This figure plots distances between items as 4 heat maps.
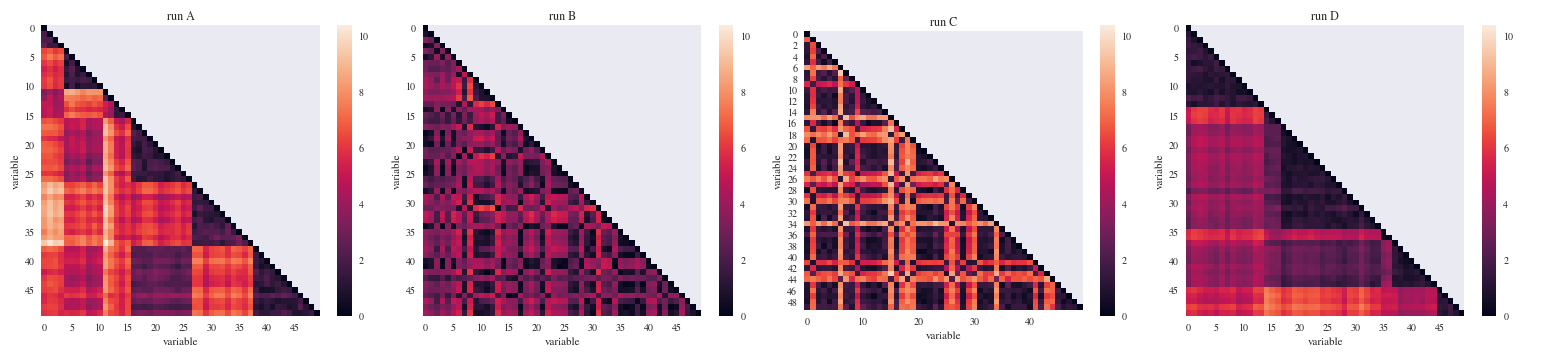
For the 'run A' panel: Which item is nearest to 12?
11
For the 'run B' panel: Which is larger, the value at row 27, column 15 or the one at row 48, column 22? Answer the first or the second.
the second
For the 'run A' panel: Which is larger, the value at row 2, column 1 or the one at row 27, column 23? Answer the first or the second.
the second
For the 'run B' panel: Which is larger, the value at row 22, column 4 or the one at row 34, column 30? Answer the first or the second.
the second
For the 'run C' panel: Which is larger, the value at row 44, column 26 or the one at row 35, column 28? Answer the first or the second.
the first
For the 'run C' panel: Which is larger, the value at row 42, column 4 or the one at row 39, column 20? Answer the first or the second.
the first
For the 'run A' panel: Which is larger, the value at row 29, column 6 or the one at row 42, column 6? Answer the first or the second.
the first
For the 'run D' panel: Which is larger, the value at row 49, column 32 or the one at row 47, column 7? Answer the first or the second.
the first
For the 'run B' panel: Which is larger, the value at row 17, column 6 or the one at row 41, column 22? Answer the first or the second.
the first
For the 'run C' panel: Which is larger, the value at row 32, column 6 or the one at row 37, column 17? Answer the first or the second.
the first
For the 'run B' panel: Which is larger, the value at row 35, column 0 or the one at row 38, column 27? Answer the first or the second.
the first
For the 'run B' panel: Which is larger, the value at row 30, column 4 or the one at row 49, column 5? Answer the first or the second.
the second
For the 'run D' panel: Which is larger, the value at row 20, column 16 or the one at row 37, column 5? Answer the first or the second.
the second
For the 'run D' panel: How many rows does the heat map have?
50
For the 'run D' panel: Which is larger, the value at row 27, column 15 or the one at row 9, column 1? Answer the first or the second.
the first
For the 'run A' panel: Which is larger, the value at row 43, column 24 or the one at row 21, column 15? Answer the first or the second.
the second
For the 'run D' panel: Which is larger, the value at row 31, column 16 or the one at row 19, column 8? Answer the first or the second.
the second
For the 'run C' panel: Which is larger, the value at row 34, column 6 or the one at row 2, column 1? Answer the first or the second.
the second
